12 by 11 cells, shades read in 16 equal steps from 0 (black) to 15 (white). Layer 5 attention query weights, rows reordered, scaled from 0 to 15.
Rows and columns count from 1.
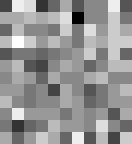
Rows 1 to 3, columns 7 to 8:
5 8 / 0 8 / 7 13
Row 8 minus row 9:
-2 1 0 0 -4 0 -1 -1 0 0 2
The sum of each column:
98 118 103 90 102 112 94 100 108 116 107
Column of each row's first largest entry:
2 6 8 2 8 2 9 11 1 2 9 7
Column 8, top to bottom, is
8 8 13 11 12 6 10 5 6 8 8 5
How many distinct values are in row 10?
6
